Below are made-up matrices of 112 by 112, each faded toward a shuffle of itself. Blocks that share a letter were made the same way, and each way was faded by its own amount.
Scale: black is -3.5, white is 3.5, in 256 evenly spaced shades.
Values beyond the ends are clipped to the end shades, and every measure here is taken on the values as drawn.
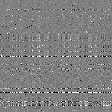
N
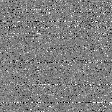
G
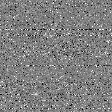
G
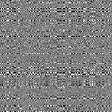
N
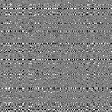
N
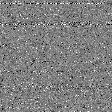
G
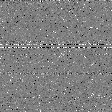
G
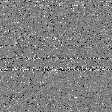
G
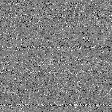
G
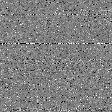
G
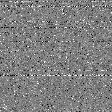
G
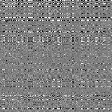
N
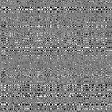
N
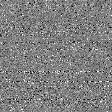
G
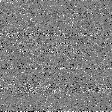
G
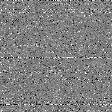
G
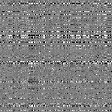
N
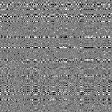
N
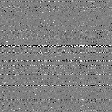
N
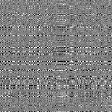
N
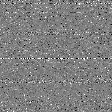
G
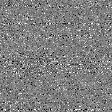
G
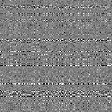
N
